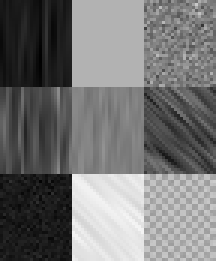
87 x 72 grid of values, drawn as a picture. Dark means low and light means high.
The table splits into 3 rows of 3 panels. Panel 1,1: very low, streaked downward, faint in contrast. Panel 1,2: high, flat. Panel 1,3: middling, fine-grained. Panel 2,1: low, streaked downward. Panel 2,2: middling, streaked downward, faint in contrast. Panel 2,3: low, slanting down to the right. Panel 3,1: very low, fine-grained, faint in contrast. Panel 3,2: very high, slanting down to the right, faint in contrast. Panel 3,3: high, checkered.
